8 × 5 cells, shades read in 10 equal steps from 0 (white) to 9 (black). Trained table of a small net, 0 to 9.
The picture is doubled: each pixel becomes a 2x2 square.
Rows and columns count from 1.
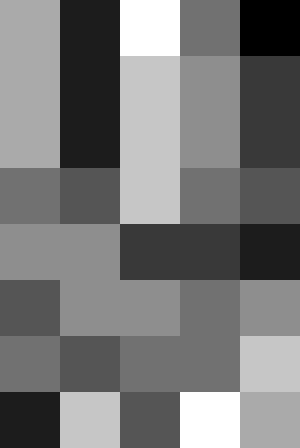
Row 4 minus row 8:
-3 4 -4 5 3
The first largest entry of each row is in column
5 2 2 2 5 1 2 1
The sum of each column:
37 46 28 35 46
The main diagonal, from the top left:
3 8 2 5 8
